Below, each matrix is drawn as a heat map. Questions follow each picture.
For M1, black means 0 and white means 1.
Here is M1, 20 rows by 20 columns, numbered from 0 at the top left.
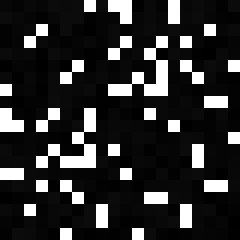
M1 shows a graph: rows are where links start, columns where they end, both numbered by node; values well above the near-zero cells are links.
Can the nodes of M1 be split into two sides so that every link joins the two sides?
no
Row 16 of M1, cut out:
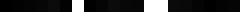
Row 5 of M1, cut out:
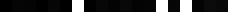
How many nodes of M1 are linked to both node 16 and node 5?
2
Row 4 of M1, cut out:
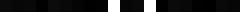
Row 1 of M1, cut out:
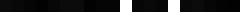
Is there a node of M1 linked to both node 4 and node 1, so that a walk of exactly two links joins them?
no
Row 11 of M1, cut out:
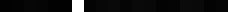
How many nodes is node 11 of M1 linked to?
2
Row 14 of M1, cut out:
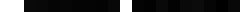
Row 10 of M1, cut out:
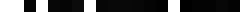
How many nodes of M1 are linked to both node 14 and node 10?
2
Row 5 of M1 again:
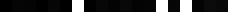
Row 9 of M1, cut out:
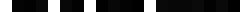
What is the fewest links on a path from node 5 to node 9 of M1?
3
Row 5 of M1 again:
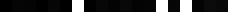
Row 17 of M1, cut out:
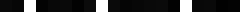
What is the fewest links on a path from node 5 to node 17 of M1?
2
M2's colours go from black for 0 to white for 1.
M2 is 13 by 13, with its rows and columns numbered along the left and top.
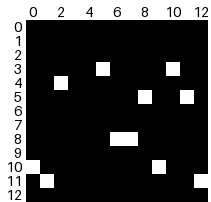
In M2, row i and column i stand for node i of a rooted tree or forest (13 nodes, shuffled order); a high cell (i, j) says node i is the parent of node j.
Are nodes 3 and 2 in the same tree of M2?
no
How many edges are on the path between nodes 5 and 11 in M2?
1
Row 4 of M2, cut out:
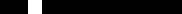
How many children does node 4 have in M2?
1
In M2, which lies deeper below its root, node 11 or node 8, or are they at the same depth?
the same depth
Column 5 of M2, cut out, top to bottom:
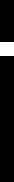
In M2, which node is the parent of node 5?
3
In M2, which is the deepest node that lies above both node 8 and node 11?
5
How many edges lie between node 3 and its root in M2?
0
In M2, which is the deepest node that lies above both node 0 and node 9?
10
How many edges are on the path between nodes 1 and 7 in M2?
4
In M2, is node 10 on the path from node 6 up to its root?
no
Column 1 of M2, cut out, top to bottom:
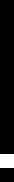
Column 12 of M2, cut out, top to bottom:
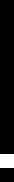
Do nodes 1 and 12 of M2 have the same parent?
yes
